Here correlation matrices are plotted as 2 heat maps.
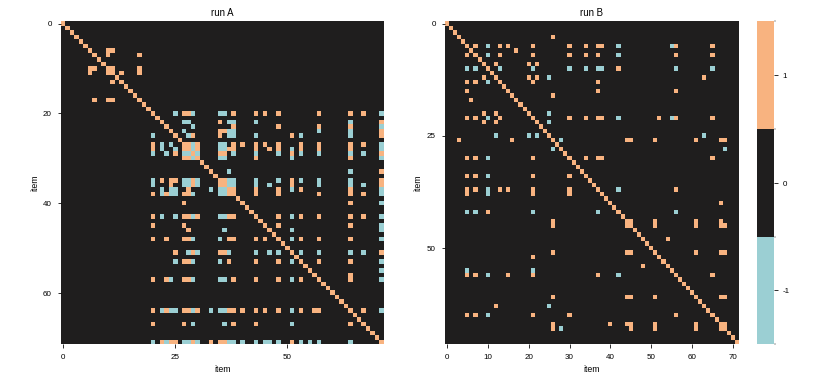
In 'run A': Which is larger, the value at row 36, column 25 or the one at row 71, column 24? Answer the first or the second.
the second
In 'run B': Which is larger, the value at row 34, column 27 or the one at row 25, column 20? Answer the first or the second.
the first
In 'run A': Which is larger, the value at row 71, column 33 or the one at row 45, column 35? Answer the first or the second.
the first
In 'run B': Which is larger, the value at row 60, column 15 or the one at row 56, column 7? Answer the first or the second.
the second
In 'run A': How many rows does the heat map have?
72
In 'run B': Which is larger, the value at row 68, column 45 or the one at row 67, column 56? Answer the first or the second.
the first
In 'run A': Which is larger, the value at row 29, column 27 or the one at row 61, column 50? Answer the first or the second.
the second
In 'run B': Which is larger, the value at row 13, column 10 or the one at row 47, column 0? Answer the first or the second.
the second
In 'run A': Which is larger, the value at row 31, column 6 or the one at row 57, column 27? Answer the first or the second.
the second
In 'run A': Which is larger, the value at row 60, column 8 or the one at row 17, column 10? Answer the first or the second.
the second
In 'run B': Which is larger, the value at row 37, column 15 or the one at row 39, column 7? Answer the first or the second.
the first
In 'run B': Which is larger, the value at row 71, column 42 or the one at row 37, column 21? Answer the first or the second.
the second
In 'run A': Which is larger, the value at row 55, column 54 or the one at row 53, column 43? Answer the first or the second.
the second
